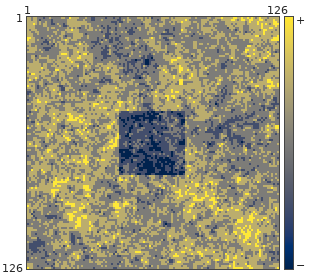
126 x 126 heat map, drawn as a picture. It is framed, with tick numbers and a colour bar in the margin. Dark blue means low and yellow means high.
The ninth with the lowest average is the centre. Overall the values sit about 60% of the way up the scale. In the centre lies a patch that is lower than the rest. The texture is blotchy.
